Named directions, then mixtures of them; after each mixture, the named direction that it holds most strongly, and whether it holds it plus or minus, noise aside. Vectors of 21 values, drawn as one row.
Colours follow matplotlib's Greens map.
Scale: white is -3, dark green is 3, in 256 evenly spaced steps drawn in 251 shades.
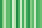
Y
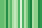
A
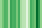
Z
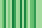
Y, minus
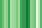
Z, minus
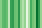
Z, plus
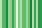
A, plus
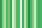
Y, plus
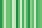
Y, plus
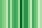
A, minus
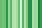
A, plus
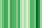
Z, plus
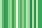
Y, minus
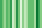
Y, plus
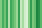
Z, plus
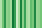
Y, minus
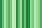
Y, plus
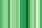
Z, minus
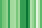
Z, minus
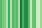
Z, minus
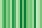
Y, minus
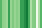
Z, minus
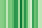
A, minus
